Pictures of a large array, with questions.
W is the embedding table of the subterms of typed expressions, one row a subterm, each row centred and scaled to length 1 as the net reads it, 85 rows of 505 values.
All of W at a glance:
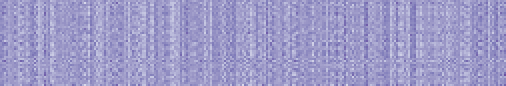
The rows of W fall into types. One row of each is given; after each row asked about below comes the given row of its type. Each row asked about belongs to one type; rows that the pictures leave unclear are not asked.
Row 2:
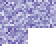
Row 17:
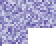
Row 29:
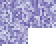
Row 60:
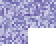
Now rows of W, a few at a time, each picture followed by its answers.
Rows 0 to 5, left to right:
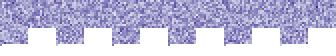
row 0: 29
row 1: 2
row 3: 17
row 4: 17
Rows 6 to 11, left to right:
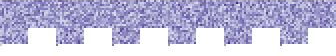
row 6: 60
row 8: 2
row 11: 29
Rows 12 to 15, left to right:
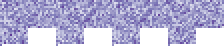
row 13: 60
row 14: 60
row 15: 17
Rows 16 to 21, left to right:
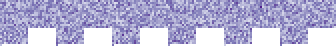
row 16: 2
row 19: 17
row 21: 17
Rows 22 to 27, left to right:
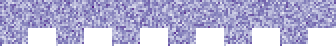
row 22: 29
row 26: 60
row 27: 17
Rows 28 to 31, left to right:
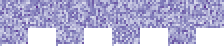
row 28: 60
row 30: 2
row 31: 17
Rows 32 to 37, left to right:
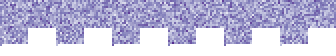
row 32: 2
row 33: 2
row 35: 17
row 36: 17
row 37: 60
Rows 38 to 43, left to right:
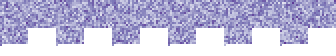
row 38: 17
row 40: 17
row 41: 17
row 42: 60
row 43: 29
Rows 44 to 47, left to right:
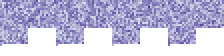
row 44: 60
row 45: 29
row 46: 60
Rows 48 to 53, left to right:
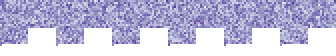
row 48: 17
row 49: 2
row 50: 17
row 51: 29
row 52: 29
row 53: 29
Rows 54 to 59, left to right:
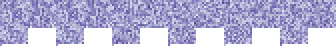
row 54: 29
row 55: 29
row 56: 17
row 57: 17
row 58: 2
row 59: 29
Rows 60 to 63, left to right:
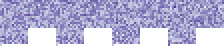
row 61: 60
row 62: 2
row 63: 29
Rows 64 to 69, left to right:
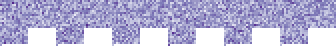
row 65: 2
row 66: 2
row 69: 60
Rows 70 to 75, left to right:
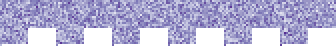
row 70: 60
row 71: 29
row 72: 17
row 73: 29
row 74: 29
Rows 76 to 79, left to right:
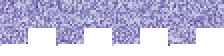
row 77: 17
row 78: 2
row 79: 29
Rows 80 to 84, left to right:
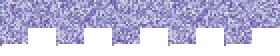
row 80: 29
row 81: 60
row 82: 17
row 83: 60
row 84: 17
